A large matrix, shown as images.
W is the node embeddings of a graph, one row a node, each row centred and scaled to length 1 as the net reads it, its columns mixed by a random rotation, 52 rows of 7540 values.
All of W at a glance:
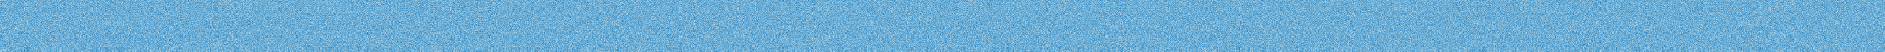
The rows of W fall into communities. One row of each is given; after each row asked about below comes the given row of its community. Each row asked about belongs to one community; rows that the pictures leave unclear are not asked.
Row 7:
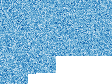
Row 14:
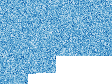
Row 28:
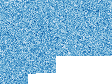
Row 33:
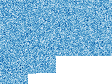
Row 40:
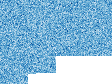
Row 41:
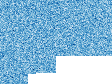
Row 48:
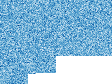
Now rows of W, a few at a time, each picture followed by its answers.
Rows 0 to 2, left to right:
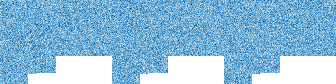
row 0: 33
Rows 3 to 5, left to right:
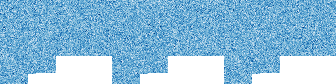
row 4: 28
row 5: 7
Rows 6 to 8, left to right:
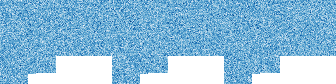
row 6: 33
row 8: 41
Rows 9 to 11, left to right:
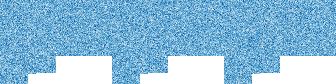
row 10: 41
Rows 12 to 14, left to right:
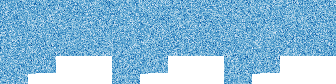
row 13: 14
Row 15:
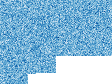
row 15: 28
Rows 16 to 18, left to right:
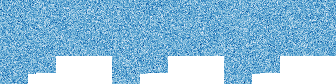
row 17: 7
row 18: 14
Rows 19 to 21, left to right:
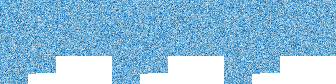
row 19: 7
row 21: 41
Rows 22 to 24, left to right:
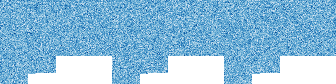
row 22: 40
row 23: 41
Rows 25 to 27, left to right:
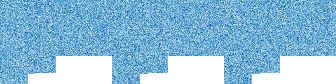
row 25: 33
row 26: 40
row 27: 28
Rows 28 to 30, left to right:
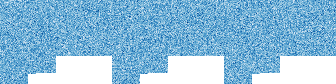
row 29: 48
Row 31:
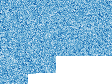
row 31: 7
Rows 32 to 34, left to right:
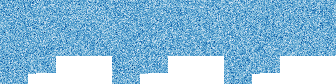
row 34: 28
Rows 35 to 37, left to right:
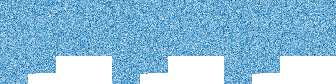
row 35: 7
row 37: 7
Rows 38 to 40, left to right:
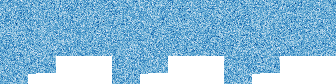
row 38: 40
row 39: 14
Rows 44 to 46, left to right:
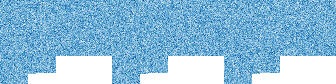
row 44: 40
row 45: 14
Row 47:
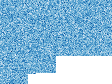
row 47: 48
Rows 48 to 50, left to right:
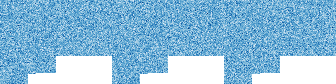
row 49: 28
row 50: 33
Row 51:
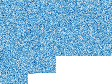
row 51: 33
